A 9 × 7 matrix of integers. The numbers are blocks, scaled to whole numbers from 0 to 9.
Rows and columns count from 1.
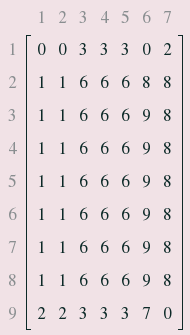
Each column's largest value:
2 2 6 6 6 9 8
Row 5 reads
1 1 6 6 6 9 8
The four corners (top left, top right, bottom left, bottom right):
0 2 2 0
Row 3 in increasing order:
1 1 6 6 6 8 9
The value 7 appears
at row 9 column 6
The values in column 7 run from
0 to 8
